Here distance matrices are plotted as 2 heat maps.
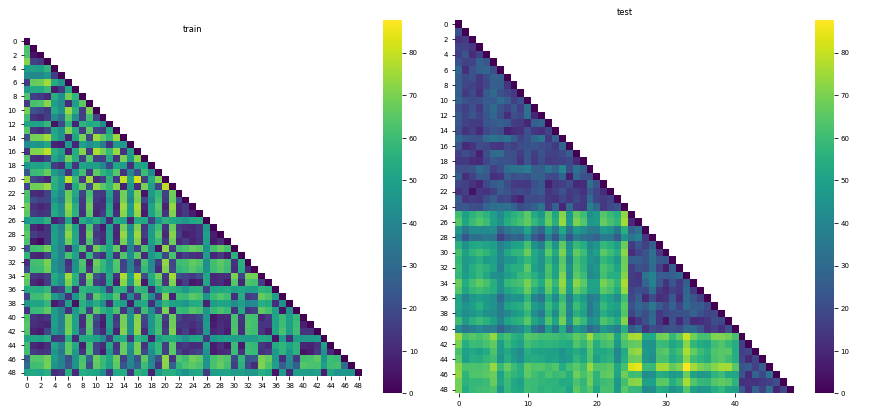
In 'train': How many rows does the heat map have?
49
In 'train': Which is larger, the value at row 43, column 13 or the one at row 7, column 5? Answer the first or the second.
the first
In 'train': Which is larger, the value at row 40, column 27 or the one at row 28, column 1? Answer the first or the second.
the second
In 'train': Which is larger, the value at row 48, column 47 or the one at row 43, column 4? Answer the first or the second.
the first
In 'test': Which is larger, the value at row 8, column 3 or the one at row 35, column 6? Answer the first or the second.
the second
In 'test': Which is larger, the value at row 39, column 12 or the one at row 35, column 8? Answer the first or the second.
the second
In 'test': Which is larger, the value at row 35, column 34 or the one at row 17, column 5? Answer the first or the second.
the second
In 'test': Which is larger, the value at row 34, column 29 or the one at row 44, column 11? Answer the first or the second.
the second
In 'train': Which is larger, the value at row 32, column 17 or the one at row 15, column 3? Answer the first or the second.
the first
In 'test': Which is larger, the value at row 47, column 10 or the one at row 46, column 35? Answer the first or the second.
the first
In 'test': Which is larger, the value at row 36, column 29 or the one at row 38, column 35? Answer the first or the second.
the second
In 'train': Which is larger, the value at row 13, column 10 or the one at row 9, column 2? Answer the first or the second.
the second
